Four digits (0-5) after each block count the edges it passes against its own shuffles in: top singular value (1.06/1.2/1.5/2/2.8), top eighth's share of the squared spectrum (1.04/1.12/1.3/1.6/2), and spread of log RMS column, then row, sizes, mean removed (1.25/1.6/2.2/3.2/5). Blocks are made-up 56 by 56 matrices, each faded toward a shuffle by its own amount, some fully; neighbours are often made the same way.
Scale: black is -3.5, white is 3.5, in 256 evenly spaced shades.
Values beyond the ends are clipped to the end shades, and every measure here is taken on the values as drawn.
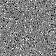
0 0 0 0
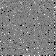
2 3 2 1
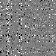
2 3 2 2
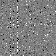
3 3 2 1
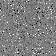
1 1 0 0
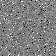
0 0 0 0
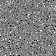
1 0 0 0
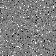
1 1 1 0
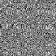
4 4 2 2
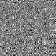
4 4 2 2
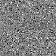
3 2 0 1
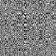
4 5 3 3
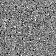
0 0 0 0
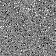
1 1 0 0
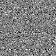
1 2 0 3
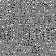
3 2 0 1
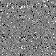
3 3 0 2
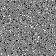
1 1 0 0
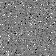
1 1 0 0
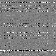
3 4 1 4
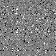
1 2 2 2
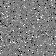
2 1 0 0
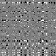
5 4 3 3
